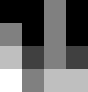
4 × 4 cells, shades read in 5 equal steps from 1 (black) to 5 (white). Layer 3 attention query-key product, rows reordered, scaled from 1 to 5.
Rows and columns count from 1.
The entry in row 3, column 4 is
2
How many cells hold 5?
1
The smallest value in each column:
1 1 3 1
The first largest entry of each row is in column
3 1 1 1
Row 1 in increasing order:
1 1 1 3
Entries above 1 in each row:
1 2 4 4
